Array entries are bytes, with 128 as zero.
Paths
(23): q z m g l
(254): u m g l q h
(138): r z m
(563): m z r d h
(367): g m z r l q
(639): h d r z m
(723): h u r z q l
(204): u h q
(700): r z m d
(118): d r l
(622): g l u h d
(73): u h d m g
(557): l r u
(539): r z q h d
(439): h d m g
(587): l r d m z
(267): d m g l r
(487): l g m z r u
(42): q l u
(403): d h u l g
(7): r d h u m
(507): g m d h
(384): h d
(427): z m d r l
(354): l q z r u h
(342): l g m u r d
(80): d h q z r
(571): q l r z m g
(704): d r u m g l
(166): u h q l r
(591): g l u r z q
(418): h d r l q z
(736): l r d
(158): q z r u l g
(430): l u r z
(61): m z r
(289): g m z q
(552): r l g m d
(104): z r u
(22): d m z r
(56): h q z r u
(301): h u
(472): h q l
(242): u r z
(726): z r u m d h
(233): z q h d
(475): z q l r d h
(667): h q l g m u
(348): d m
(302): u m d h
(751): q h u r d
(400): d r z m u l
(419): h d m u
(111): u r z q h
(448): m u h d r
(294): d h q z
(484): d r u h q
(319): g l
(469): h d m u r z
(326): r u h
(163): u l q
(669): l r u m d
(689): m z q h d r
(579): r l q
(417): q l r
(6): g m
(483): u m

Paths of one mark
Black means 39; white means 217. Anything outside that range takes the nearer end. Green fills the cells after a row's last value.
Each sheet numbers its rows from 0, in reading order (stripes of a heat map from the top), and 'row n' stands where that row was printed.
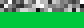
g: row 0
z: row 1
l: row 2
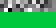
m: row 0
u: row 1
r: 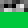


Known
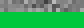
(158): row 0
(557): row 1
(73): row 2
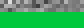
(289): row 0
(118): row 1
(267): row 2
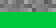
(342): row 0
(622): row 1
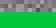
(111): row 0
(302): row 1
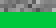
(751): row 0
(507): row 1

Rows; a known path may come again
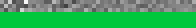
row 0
(319)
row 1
(430)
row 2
(118)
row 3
(302)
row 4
(587)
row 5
(448)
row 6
(158)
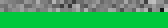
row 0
(723)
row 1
(487)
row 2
(326)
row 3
(73)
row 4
(419)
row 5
(348)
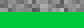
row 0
(726)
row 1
(233)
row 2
(700)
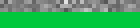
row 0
(267)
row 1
(80)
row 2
(289)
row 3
(104)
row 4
(539)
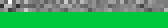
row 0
(6)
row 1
(7)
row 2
(23)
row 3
(667)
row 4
(571)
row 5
(439)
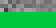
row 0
(204)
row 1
(704)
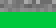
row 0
(342)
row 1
(552)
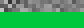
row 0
(301)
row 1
(56)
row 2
(403)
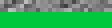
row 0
(579)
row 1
(689)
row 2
(736)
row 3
(622)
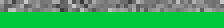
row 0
(417)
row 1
(254)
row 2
(384)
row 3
(507)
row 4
(557)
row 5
(751)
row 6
(367)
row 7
(163)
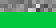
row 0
(111)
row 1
(483)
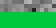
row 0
(354)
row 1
(472)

